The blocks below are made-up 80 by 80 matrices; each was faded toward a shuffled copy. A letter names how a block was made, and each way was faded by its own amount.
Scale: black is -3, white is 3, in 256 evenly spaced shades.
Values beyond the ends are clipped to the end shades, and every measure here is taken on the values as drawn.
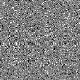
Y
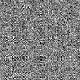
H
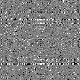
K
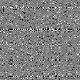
K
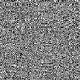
H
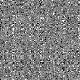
Y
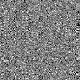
Y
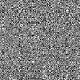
H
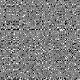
K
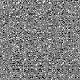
Y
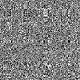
H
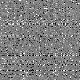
K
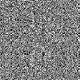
H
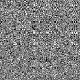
H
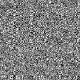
H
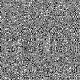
Y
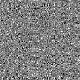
Y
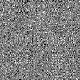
Y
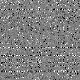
K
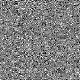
Y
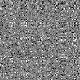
Y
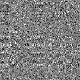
Y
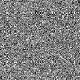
H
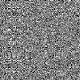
H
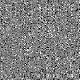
Y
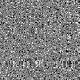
Y
